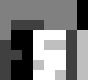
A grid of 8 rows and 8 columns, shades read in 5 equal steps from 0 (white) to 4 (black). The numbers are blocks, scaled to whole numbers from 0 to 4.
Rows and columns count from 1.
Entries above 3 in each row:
1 1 1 2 2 1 2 2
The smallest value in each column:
2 2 2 0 0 0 2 1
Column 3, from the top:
2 2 3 4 4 4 4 4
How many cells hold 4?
12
